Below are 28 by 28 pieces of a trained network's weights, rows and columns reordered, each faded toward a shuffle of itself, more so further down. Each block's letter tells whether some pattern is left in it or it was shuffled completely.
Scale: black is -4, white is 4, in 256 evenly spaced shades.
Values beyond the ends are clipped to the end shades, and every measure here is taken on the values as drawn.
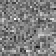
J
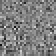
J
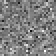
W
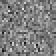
J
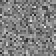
W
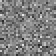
J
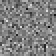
W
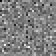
W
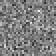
W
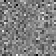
J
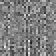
J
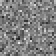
W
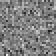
W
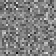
J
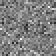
W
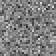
W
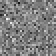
W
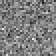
W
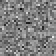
J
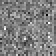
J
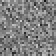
W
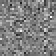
J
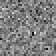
W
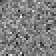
W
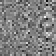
J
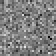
W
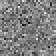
W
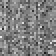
J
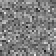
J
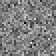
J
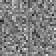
W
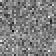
W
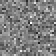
W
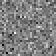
W
